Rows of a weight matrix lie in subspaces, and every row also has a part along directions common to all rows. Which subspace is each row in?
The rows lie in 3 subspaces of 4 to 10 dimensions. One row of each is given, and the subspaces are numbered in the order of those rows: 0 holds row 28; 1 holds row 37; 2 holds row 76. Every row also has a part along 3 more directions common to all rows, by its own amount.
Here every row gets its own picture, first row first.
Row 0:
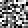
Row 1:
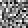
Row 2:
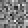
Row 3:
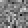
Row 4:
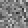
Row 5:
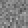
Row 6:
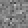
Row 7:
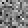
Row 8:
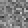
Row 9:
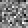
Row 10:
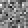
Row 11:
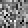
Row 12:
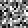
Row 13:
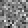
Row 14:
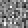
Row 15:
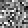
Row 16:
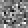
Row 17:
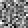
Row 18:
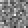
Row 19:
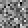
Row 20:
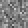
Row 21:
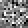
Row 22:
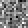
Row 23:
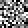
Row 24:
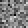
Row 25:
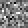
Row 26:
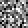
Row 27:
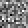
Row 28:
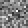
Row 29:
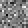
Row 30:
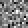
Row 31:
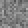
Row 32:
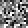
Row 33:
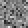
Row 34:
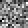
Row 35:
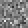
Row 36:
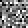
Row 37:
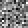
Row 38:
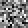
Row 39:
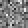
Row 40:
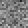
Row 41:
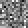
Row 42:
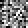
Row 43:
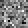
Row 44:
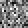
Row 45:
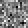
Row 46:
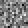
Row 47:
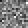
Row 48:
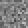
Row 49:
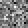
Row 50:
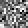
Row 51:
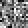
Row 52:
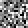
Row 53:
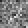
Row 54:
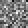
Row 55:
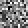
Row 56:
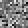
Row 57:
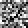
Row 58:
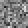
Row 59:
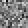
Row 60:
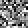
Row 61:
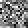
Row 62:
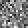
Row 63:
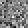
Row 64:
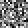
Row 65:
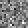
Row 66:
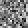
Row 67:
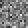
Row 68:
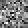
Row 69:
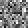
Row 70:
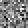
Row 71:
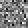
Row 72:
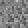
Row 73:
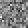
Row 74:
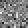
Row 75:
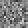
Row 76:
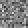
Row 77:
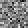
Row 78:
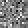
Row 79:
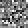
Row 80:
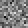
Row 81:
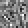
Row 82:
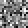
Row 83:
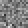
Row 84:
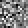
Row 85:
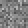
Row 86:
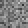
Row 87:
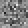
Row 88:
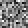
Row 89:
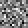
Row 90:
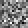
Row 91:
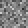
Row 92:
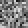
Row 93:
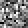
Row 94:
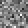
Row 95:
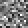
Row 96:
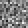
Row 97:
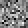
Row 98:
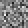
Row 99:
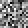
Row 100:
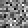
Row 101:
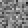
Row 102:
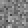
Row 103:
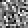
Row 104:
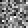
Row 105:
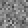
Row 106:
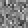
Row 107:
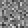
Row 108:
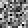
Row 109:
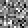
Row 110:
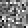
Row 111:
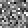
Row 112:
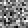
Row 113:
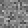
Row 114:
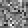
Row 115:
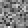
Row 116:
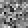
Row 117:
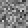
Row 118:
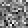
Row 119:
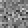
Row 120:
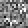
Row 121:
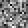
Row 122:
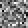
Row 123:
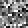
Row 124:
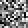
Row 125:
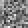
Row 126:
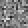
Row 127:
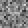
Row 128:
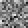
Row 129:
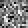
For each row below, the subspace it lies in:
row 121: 0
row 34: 1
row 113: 2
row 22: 1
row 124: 0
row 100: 2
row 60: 0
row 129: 2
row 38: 1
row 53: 1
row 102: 1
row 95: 0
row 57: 1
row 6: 2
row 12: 2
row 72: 1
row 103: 0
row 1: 1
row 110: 1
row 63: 0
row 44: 2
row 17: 1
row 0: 1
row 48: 1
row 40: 0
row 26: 1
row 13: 2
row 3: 2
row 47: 1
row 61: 2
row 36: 1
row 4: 0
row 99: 0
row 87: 2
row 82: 0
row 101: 1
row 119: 0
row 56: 1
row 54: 2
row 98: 2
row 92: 1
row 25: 2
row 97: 2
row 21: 2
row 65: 1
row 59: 0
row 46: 2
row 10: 0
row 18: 1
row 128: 1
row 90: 2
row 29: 2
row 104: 1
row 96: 1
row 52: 0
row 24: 1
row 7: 0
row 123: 0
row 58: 2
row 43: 2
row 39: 2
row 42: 1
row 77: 0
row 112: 0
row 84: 2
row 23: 2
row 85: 2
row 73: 1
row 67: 1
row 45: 2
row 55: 0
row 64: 0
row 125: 2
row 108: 1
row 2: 2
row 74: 2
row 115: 2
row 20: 0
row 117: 1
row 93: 2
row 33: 0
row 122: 2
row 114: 0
